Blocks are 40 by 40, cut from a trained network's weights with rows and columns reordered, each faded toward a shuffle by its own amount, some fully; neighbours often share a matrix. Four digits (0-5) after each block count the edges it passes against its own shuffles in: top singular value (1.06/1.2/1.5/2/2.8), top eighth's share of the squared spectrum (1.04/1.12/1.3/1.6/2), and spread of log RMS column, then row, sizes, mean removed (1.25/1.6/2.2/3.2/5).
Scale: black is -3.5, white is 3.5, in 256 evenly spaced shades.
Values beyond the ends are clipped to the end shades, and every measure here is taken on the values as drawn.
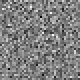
1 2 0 0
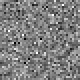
0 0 0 0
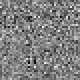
2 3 1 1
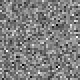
0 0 0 0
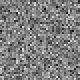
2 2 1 0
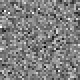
2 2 0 0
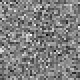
2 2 1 0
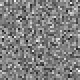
0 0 0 0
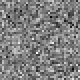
3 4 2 1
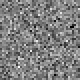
0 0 0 0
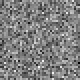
2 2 0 0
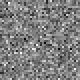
0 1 0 1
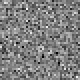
1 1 0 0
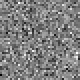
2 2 0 0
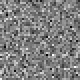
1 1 0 0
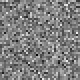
1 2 0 0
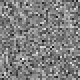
2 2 0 0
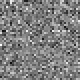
2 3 1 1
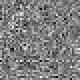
3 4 1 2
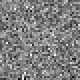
1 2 0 0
